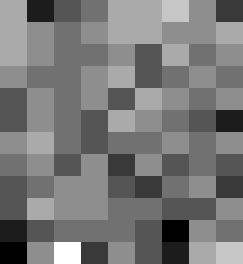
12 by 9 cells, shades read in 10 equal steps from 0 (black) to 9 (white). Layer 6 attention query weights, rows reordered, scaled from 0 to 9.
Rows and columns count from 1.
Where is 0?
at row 11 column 7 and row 12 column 1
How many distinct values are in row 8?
4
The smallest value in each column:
0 1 3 2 2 2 0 3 1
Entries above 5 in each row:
4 4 2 1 1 1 1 0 0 1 0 3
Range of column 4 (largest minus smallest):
3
